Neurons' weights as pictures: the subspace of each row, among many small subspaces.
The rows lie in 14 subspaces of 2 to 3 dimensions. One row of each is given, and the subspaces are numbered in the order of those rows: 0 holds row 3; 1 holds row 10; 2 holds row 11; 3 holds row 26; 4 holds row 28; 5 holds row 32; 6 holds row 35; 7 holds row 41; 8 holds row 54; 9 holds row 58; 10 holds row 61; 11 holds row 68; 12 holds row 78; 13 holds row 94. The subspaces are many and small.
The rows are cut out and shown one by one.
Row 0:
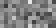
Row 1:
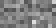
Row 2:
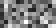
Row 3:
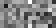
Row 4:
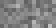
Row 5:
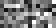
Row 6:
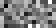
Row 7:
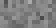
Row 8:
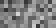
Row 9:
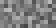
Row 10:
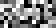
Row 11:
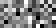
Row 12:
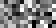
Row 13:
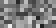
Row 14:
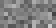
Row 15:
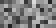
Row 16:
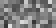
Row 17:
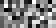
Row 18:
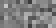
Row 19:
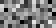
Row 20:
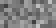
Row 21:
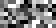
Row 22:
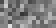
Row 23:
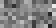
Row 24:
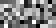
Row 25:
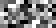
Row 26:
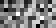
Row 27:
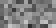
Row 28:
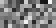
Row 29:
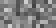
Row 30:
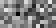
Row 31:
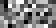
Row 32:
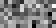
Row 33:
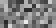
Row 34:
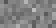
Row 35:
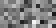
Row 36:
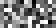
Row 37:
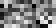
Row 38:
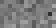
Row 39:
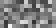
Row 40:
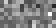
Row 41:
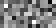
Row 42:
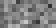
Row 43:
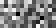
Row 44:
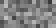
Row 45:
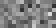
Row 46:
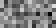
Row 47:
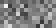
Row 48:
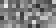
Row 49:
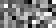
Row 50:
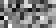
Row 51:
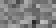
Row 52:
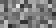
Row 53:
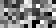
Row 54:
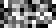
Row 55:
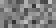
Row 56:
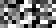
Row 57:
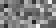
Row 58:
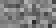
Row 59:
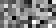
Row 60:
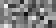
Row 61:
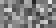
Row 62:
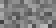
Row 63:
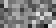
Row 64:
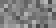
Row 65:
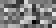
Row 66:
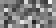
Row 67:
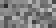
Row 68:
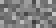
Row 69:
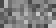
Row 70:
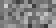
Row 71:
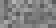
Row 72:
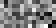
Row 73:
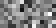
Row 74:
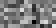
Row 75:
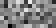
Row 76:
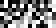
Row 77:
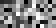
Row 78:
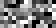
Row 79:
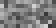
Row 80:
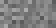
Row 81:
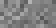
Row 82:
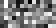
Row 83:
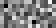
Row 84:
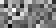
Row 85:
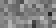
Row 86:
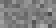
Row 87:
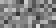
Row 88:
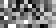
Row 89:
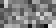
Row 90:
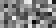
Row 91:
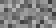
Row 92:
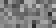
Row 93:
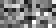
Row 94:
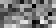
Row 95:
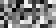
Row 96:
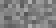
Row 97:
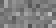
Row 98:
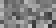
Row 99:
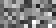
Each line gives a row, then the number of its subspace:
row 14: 12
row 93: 9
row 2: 12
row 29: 3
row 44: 11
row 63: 8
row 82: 11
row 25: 12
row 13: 2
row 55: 4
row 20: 1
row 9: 10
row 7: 10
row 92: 5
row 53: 6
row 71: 11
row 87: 2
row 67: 7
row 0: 0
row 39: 7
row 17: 10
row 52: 11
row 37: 13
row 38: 13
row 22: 2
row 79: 13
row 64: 4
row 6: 4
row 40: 5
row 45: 8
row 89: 8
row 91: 11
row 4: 9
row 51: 6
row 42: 12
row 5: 9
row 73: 8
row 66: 7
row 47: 2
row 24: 1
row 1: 9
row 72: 8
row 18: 0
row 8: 3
